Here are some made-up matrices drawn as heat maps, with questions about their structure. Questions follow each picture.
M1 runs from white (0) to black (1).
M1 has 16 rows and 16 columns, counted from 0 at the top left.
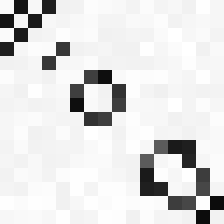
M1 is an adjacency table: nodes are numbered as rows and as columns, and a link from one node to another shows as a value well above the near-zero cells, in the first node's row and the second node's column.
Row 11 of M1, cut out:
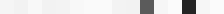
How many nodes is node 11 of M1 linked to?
2
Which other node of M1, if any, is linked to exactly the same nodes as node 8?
node 5
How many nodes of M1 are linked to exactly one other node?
3
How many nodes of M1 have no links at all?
1
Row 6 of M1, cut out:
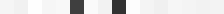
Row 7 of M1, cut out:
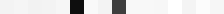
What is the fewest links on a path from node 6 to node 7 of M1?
2
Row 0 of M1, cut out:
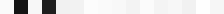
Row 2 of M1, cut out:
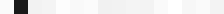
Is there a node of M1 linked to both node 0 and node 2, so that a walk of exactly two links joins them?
yes
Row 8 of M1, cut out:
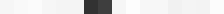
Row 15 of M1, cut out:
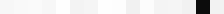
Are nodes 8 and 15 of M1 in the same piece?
no
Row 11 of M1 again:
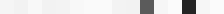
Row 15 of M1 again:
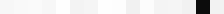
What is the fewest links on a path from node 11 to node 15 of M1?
3
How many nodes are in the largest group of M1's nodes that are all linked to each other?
3
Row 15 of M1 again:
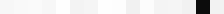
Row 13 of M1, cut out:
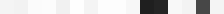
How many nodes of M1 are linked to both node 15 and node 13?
1
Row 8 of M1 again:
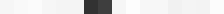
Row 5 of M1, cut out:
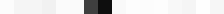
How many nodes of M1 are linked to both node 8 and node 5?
2
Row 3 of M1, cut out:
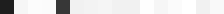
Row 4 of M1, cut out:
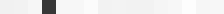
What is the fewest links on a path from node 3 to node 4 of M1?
1
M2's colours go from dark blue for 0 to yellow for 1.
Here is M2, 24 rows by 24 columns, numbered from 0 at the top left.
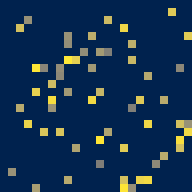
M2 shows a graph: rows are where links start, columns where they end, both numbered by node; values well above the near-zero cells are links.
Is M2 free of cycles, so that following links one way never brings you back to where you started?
no
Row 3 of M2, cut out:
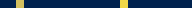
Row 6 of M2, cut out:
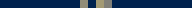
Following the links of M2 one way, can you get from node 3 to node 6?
yes
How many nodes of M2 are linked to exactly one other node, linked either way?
4
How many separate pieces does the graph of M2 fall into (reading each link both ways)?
4
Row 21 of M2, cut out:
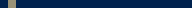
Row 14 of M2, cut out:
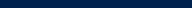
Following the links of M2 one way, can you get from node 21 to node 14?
no
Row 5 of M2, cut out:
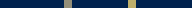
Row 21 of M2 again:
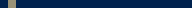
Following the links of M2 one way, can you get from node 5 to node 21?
no
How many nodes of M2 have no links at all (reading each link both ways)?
2
